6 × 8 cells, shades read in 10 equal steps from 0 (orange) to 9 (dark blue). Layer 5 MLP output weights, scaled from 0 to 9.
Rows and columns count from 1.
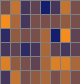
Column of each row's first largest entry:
5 3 6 3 4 1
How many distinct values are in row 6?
5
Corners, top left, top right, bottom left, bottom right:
5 5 7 5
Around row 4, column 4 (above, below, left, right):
5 6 8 3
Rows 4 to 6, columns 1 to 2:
7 6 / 1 4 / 7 2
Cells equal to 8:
2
